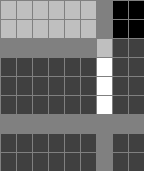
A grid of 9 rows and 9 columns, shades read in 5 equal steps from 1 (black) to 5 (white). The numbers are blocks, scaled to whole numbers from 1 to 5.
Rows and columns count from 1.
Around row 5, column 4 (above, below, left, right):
2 2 2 2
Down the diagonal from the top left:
4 4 3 2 2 2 3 2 2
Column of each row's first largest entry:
1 1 7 7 7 7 1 7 7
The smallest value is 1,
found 4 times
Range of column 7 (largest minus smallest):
2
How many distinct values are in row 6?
2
